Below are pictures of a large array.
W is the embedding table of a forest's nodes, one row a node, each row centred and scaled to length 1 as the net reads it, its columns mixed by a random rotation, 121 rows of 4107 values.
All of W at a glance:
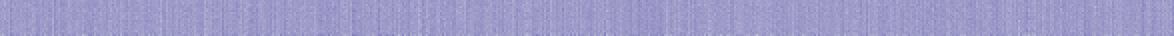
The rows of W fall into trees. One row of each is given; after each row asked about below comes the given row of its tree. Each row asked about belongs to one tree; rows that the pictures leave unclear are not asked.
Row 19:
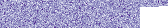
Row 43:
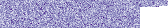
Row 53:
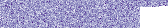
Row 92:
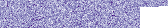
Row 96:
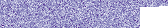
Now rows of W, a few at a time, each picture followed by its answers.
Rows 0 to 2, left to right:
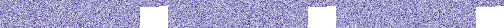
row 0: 92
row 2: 53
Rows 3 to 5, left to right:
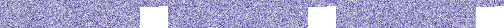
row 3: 92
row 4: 96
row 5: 19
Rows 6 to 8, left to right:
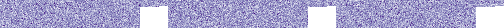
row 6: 43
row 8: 19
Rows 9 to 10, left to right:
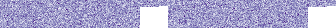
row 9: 92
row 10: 43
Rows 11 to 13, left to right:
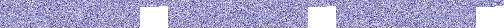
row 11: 96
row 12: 19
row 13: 92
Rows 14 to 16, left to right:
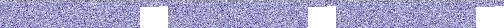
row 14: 96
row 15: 96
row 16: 19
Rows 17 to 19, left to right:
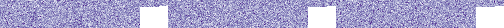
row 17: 92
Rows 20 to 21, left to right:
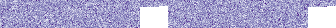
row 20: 96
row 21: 43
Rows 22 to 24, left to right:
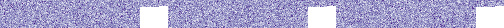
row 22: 19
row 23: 53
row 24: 43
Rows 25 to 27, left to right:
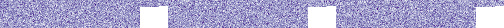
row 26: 19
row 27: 43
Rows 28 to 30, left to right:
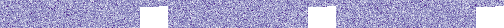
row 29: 43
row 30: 43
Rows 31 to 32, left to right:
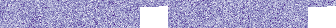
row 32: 92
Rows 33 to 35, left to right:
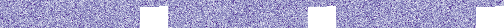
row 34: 53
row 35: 92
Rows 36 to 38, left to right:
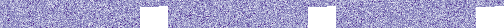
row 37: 92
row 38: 19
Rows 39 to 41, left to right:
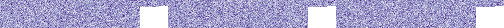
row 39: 53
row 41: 92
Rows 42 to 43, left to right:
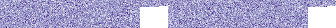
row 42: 19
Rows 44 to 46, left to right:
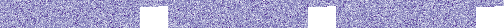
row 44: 19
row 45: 43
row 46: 92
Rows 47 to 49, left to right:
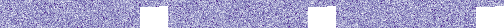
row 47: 43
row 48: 53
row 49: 43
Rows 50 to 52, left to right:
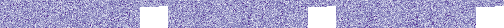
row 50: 19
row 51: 92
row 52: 92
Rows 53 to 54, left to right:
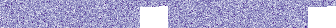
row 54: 92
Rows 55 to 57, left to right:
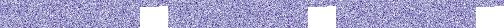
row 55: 96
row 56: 53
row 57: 19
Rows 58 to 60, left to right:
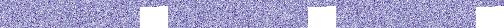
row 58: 53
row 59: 92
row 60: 53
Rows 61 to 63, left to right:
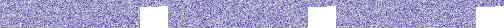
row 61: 43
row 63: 53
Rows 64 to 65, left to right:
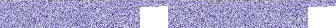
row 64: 19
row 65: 19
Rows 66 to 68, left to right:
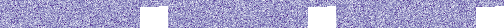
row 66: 43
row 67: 43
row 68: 96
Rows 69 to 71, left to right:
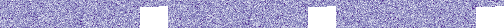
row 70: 92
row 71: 43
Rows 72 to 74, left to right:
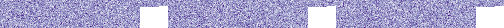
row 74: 92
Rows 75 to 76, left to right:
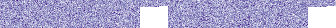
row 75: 43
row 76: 92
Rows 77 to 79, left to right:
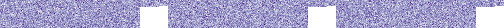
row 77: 43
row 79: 92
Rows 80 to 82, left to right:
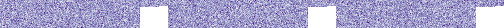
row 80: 43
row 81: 96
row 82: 53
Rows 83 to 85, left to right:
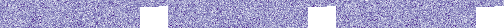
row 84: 96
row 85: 92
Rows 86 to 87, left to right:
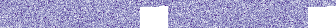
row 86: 53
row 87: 43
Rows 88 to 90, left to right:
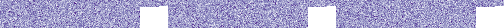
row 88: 92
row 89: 96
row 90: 92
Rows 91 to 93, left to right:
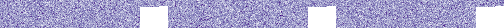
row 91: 92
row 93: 53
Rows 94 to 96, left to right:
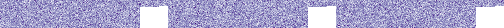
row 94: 43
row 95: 92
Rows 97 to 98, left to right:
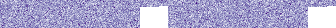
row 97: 96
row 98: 53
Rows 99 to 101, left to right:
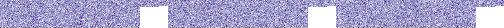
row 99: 92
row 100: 43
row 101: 53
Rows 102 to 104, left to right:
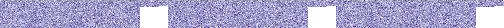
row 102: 92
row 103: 92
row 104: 92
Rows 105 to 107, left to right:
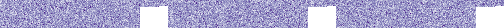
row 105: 43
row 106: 53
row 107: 53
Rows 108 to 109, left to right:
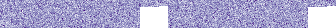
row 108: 43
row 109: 96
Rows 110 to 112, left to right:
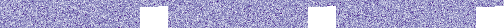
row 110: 19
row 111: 53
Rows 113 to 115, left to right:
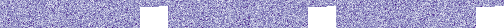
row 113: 92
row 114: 92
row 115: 96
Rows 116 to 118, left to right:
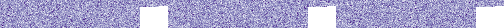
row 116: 96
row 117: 43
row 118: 43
